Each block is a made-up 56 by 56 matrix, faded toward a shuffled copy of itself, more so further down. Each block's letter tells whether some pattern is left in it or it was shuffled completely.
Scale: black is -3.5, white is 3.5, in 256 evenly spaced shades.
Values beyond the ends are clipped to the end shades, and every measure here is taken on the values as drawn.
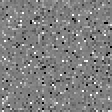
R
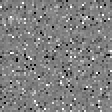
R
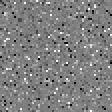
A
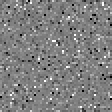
A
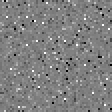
A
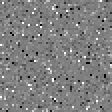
A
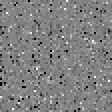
R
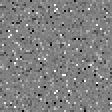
A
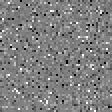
R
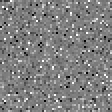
A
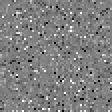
R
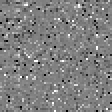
R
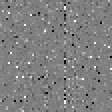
R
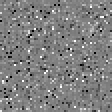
R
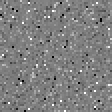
A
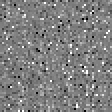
R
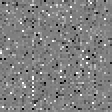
R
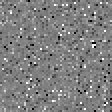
A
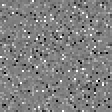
A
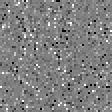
A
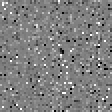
R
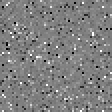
A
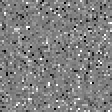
A
